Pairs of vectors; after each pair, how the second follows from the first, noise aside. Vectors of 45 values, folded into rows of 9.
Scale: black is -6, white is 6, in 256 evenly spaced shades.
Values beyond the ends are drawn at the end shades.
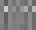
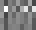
scaled up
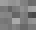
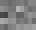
reversed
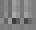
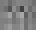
reversed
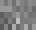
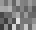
scaled up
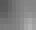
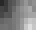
scaled up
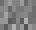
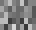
scaled up
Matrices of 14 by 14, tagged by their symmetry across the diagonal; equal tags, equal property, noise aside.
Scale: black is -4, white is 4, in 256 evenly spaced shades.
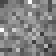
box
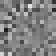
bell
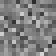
bell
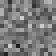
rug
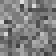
box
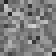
rug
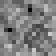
box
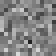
rug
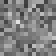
rug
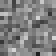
bell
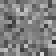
bell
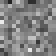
rug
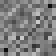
box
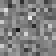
bell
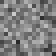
box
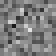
box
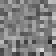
bell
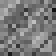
box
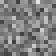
rug
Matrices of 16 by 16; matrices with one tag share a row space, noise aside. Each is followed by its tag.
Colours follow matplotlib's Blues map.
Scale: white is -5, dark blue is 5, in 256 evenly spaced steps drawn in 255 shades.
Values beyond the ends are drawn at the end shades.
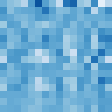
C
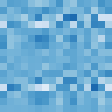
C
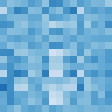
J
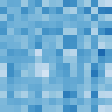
C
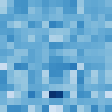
J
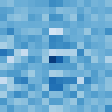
J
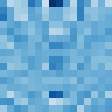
J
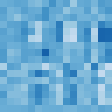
C
